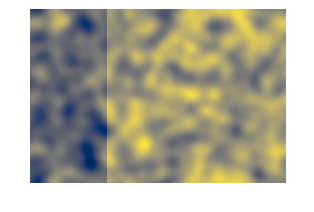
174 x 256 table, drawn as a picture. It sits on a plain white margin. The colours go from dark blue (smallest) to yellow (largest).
Stripes: none. Lone odd cells: none. Seam: vertical, 30% of the way across, the right part higher.
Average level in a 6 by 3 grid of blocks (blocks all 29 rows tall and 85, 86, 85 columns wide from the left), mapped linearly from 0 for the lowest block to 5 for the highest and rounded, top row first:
1 4 5 | 1 5 4 | 1 4 3 | 0 5 4 | 0 4 4 | 1 3 5
